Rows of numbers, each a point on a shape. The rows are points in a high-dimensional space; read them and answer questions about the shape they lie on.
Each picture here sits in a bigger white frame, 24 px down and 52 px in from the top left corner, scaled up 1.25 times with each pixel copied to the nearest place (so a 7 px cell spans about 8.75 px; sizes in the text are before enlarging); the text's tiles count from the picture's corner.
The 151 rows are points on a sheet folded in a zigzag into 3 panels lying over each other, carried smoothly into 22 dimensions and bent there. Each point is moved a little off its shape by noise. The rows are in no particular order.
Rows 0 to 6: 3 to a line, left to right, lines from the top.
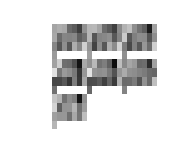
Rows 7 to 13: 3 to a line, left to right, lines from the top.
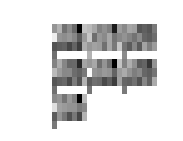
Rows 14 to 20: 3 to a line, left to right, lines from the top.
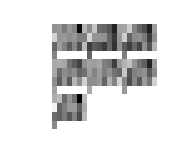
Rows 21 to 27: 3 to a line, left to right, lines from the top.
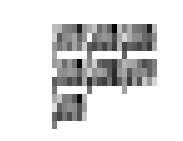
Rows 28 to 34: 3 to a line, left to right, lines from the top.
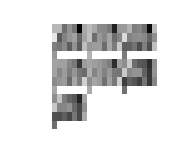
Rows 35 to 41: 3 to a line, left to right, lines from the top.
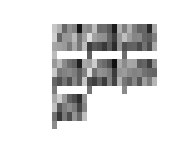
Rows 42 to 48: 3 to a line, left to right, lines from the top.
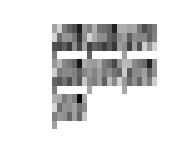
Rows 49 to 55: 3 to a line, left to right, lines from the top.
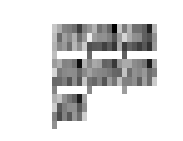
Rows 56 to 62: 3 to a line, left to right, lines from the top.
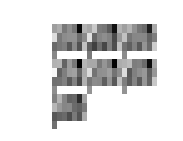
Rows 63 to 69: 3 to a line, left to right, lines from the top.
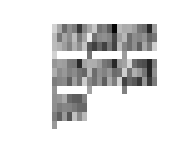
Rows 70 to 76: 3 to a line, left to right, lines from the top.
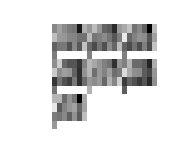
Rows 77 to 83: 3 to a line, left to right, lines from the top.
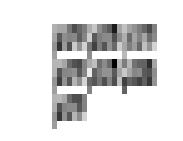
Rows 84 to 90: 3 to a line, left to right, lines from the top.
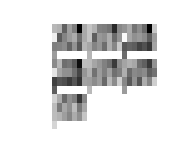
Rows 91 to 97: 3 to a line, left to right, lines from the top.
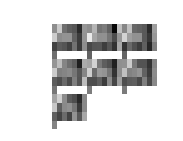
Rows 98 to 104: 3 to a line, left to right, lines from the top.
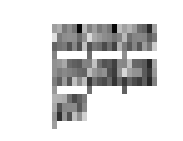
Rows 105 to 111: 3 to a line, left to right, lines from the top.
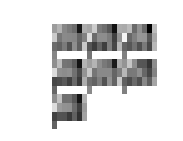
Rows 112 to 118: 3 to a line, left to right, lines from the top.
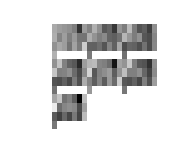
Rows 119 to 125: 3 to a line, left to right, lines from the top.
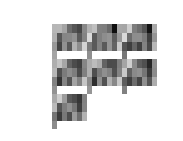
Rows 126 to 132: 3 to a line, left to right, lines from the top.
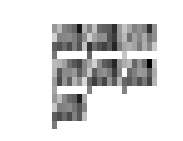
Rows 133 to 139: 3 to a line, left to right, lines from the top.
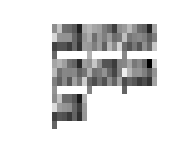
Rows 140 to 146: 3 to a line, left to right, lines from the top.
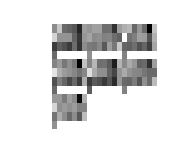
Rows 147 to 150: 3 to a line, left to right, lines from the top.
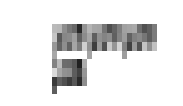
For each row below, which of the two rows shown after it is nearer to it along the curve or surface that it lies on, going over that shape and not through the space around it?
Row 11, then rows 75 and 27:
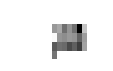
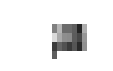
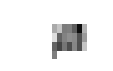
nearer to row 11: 75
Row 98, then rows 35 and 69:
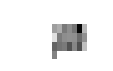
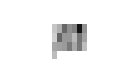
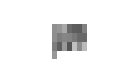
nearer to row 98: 35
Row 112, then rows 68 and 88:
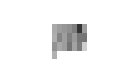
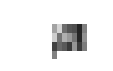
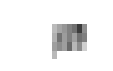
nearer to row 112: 88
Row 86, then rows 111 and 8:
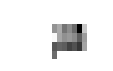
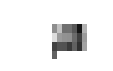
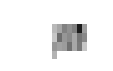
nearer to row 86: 111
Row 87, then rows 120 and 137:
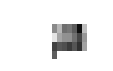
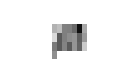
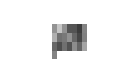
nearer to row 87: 137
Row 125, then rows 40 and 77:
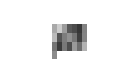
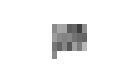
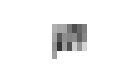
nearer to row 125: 77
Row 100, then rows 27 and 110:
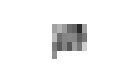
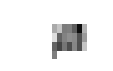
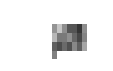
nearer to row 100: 110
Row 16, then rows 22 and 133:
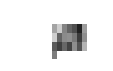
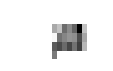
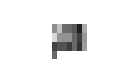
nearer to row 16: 22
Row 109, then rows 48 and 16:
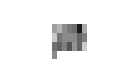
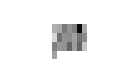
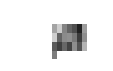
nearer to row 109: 48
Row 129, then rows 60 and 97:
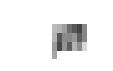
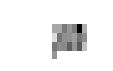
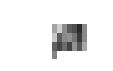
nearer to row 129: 97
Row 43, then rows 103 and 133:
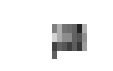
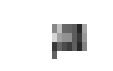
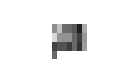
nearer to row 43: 103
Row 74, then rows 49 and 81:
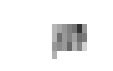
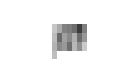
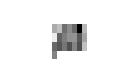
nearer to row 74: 49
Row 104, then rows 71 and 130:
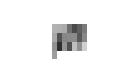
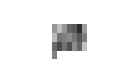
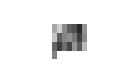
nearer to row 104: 130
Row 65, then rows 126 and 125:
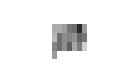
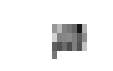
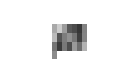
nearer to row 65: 126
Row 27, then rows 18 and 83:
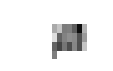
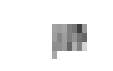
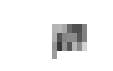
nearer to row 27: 83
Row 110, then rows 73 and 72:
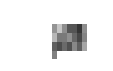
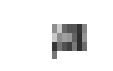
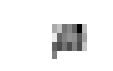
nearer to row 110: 73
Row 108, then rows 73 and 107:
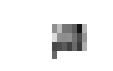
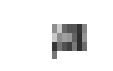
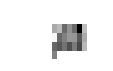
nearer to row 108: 73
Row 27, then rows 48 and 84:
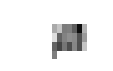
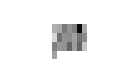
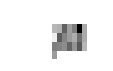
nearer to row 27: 84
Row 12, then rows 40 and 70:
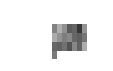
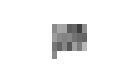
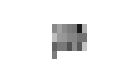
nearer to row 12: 40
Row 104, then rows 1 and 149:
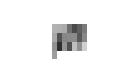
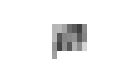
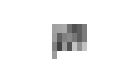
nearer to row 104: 1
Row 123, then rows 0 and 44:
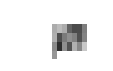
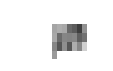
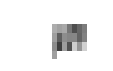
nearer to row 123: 44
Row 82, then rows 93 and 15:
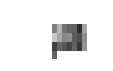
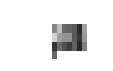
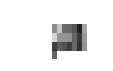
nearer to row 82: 93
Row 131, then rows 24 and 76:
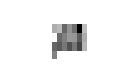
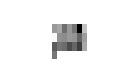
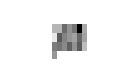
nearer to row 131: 76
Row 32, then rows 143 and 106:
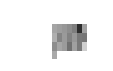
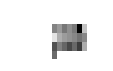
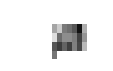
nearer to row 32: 143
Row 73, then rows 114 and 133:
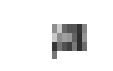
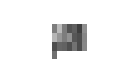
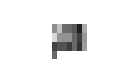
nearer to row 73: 133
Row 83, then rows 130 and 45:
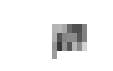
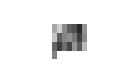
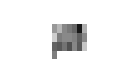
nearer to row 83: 130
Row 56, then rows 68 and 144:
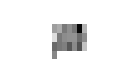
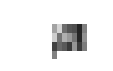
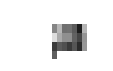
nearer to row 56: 144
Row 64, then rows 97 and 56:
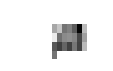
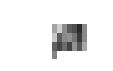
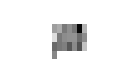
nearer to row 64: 97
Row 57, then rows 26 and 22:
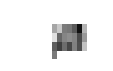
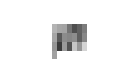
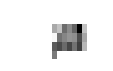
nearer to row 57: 22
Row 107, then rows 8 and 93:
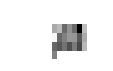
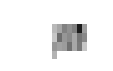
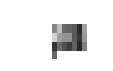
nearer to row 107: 8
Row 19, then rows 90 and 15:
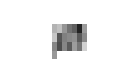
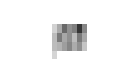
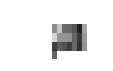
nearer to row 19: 90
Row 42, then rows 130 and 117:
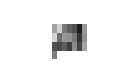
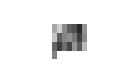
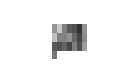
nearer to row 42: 130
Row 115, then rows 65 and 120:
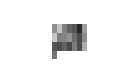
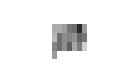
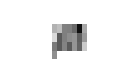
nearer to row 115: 65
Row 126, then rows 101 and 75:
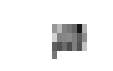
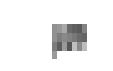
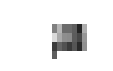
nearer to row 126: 75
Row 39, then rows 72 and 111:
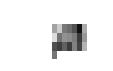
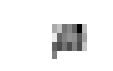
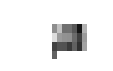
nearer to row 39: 72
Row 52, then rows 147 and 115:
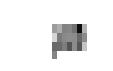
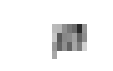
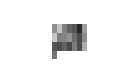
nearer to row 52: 115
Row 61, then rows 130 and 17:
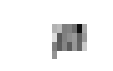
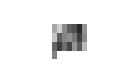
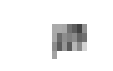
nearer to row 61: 130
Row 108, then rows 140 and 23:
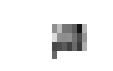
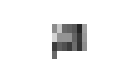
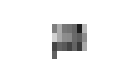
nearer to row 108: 140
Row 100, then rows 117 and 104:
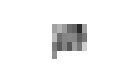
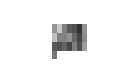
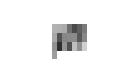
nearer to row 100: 117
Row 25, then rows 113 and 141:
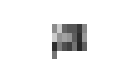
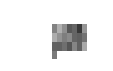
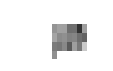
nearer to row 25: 113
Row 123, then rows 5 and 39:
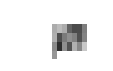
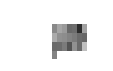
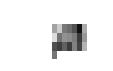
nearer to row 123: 39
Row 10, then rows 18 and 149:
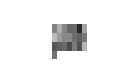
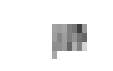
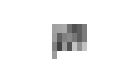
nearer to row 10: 18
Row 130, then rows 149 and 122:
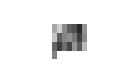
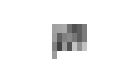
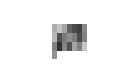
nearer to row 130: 122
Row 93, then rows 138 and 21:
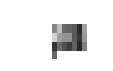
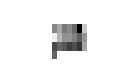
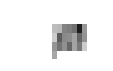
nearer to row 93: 138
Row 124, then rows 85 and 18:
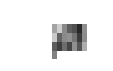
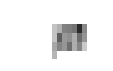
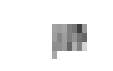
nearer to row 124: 85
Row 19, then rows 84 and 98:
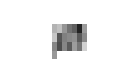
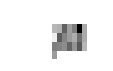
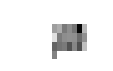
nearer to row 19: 84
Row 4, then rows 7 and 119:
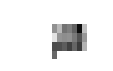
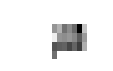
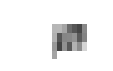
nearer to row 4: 7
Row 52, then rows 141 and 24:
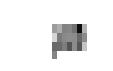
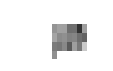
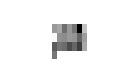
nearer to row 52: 24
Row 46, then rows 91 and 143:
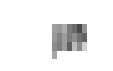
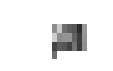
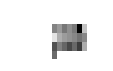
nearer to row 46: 143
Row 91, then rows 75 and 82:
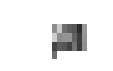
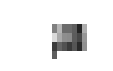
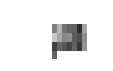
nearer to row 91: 75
